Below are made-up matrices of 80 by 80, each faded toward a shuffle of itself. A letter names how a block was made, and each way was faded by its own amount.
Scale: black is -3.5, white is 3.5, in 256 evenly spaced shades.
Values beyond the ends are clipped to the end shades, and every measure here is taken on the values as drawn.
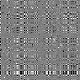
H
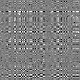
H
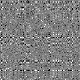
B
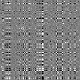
H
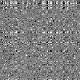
B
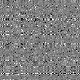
B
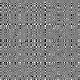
H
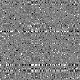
B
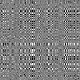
H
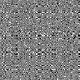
B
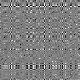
H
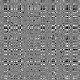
H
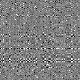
B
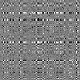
H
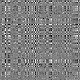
H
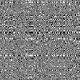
B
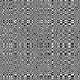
H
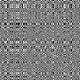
H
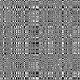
H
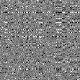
B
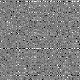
B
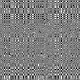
H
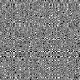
B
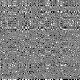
B
